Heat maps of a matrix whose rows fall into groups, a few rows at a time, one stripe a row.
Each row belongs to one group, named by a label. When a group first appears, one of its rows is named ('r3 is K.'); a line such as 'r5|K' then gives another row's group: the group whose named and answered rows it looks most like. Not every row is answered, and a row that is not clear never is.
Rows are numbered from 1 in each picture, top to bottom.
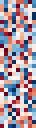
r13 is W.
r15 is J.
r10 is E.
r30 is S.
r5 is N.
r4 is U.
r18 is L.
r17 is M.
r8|W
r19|E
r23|W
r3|M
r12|J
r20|J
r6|M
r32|W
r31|U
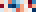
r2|W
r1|S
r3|U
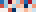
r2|J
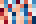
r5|U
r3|L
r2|J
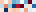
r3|M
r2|U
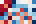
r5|E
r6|U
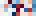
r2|U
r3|L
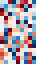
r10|S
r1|N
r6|L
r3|J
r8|M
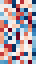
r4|U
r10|L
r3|L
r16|E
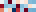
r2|L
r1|M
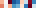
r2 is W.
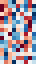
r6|S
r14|M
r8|W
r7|W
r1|W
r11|E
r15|E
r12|N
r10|S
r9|N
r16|N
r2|L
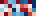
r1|L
